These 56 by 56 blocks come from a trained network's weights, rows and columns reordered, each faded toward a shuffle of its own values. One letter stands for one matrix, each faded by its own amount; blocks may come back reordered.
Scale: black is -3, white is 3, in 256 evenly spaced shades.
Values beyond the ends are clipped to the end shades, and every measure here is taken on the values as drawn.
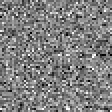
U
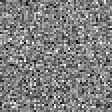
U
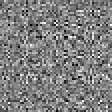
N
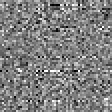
N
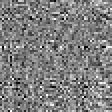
N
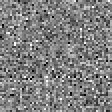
U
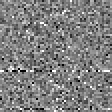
U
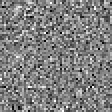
U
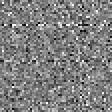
U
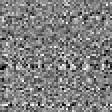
N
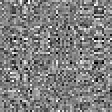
N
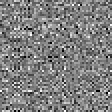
N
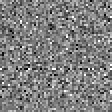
U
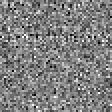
U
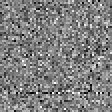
U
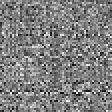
N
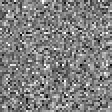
U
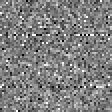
U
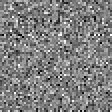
U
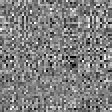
N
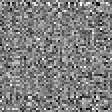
N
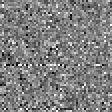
U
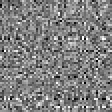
N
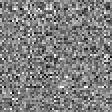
N
